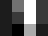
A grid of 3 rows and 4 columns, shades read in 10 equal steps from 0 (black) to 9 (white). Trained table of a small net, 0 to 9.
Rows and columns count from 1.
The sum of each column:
3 6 24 5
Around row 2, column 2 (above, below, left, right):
4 0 1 9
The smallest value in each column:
1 0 6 1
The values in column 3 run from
6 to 9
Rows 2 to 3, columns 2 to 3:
2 9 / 0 6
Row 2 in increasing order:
1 2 2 9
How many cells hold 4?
1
